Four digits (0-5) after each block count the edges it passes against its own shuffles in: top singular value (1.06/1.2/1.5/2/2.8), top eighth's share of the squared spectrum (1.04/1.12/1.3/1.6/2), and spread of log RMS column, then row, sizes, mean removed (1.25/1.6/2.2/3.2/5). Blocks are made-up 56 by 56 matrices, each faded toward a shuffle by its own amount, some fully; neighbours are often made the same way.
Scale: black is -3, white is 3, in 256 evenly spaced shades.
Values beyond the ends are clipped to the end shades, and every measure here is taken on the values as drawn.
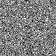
0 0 0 0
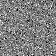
0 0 0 0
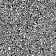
0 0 0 0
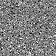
0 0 0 0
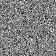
0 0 0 0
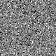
0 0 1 0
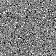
0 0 0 0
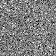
0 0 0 0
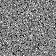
0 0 0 0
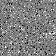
2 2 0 1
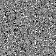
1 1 2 0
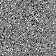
0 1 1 0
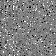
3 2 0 0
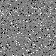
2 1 0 0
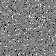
0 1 0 0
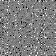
3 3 1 1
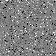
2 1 0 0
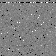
3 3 0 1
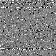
2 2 0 2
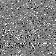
2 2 0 2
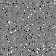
1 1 0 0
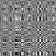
5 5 4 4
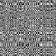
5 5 3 3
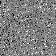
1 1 0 0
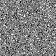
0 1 0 0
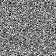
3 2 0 1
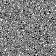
1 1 0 0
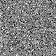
2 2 0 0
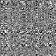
4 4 2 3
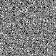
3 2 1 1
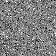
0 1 0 0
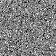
1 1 0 0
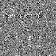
3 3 1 2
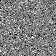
1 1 0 0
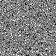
2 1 0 0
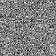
3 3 1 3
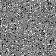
2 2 0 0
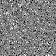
2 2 0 0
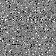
2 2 0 2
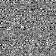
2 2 0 3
